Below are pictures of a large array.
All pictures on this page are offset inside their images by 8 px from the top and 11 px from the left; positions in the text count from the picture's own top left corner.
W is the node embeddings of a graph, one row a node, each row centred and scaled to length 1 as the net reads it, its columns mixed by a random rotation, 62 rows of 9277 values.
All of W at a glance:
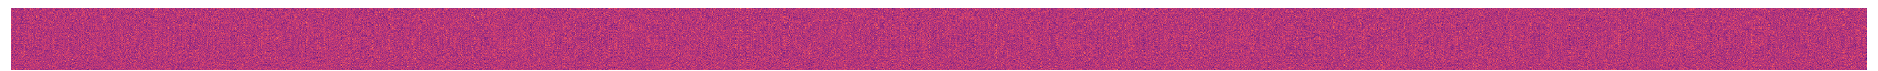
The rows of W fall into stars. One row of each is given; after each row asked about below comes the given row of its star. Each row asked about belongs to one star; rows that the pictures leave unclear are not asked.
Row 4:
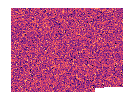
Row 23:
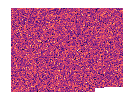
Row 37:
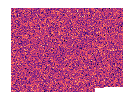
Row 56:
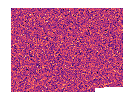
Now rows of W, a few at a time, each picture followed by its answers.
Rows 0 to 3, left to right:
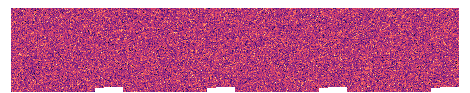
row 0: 56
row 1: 37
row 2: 37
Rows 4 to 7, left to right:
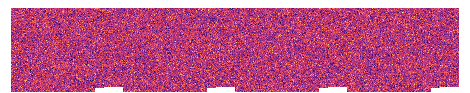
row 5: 56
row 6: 4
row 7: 56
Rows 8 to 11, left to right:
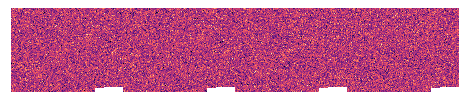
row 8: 23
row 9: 56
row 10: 23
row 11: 56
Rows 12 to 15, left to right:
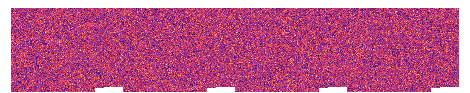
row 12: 37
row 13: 23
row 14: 37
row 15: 37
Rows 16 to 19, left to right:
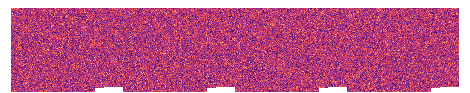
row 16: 4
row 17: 4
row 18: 37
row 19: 4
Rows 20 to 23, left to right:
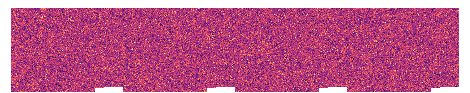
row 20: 37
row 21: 4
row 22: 56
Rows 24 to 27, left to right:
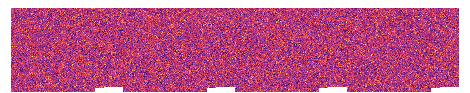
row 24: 4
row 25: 56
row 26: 4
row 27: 37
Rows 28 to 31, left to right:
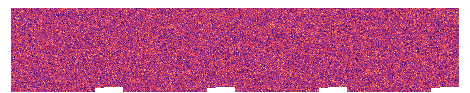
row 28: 37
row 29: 23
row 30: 23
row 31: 23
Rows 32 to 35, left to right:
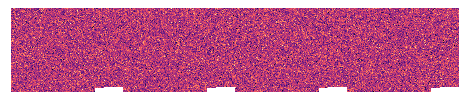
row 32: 37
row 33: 23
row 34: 37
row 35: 23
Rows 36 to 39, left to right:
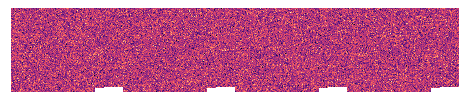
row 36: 37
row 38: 56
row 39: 37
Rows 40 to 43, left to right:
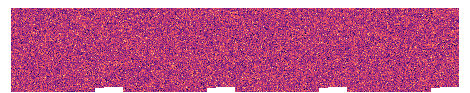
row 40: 56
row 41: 37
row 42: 4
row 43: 56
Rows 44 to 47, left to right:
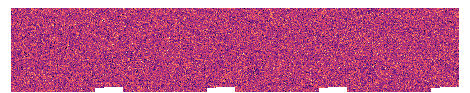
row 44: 4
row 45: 4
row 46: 56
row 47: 56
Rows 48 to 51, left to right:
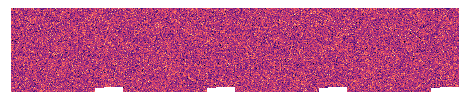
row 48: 4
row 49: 4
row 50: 37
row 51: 23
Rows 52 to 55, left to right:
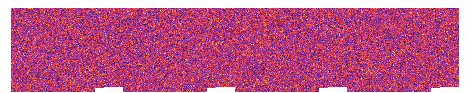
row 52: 37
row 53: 4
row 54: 56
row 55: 23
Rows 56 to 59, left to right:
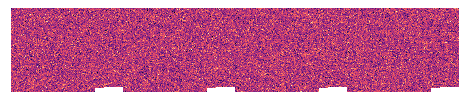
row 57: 56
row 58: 23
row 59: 4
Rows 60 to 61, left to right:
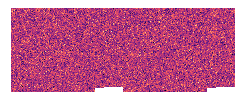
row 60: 23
